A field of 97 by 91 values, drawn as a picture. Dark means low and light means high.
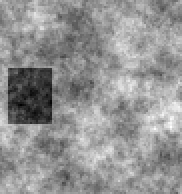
The middle left is the ninth with the lowest average. In the middle left lies a patch that is lower than the rest. The middle right is the ninth with the highest average.
